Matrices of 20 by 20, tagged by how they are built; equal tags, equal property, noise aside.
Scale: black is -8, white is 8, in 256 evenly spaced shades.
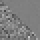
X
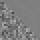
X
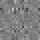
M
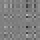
M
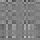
M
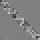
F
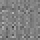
M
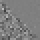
X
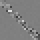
F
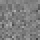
M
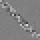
F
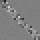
F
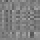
M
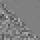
X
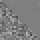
X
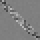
F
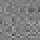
M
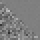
X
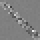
F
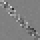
F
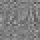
M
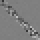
F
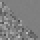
X
